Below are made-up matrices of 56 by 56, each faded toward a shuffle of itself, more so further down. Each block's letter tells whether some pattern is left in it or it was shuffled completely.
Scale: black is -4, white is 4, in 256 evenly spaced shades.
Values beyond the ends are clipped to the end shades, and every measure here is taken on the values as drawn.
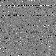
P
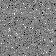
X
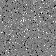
X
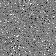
X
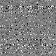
P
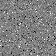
X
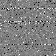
P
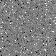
X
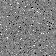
X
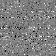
P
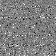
P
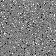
X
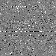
P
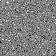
X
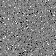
X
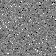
X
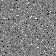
X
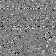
P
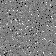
X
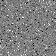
X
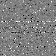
P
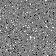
X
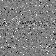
P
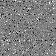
P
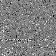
P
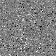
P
